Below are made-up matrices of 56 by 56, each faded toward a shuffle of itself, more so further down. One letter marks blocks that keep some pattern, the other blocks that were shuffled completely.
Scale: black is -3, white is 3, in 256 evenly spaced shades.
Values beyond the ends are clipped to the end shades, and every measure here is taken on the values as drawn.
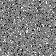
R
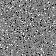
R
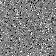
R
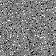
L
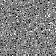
L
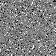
R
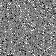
R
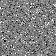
R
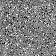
R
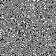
L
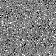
L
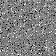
L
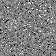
R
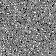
R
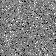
R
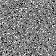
L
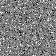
R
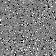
L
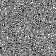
R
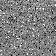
L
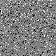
L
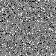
L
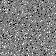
R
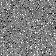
R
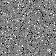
R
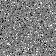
R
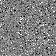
L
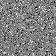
L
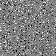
L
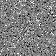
R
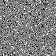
R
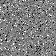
R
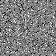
R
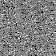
L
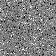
R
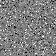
R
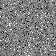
R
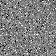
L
